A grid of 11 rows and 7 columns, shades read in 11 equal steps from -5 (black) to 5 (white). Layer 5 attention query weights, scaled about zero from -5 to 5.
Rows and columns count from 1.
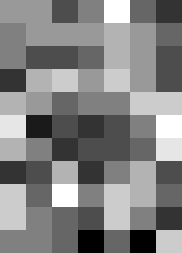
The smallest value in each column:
-3 -4 -3 -5 -2 -5 -3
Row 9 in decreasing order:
5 3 3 2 0 -1 -1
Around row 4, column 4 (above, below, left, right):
-1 0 3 3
